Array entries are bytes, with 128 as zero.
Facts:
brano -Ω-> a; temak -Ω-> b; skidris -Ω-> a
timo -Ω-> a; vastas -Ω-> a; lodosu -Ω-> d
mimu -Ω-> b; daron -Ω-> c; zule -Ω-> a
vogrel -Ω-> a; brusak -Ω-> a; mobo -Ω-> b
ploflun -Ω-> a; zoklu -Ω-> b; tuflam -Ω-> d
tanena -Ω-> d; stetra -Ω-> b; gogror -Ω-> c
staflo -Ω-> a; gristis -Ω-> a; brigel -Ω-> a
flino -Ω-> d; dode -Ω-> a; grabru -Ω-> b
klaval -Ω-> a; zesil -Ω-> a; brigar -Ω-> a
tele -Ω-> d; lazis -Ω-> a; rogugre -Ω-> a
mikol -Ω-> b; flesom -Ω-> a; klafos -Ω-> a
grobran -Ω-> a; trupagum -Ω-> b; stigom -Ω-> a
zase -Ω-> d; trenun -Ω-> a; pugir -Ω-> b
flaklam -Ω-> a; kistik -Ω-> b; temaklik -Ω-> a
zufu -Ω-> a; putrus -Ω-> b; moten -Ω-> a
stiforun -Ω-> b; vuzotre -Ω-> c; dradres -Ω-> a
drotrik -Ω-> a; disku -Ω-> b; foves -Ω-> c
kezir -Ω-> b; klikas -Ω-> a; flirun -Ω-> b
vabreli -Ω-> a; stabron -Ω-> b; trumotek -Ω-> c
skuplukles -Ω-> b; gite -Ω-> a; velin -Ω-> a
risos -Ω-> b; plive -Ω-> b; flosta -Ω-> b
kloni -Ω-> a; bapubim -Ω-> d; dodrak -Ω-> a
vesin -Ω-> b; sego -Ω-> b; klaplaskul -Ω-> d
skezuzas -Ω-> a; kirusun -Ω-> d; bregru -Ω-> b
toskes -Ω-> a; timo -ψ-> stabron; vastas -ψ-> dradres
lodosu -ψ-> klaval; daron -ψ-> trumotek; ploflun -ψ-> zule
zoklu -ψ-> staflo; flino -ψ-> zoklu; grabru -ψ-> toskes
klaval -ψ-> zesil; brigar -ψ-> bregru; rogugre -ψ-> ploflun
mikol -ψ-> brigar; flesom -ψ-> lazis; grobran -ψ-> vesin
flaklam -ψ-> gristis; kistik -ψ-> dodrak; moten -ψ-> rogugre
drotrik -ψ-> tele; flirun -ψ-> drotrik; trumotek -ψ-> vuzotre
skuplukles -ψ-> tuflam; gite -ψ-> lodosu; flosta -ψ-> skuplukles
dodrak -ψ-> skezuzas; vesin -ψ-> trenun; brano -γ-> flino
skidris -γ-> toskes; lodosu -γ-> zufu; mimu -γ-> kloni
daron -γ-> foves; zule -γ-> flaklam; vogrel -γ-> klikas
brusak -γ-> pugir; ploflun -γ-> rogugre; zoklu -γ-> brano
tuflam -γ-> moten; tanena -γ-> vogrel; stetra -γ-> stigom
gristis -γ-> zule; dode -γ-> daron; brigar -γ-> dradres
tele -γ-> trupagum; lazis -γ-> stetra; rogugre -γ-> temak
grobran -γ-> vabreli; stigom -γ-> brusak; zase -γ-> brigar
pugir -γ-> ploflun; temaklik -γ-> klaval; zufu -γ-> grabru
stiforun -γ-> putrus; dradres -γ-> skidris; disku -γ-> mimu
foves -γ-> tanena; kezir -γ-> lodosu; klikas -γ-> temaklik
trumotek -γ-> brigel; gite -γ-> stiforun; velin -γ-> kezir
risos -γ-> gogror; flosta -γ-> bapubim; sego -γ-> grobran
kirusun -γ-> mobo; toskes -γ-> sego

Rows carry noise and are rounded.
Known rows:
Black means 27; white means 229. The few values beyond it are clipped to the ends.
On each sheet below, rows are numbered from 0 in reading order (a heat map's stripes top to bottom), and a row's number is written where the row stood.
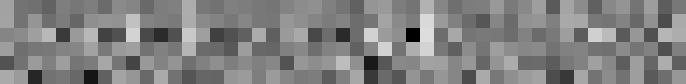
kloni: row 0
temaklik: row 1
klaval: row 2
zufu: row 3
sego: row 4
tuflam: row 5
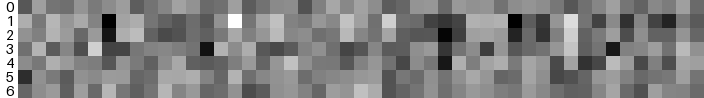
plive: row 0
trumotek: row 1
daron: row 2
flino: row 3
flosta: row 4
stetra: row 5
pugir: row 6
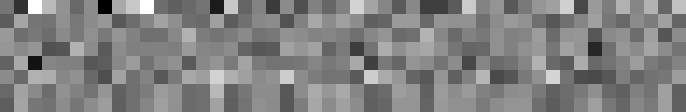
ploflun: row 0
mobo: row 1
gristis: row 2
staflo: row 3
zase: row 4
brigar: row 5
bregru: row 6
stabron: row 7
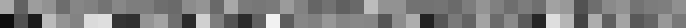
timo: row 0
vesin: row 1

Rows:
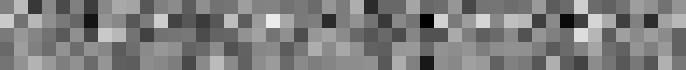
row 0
tanena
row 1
skuplukles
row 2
foves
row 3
temak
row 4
mikol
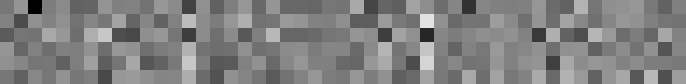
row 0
tele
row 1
toskes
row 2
flirun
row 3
velin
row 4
zesil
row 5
zule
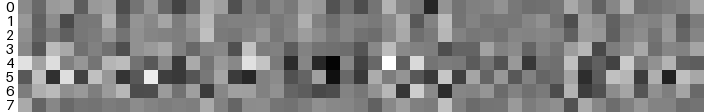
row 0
gite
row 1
brusak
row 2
lazis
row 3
moten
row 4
dodrak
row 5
lodosu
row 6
kistik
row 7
vabreli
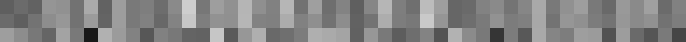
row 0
dradres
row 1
skidris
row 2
vuzotre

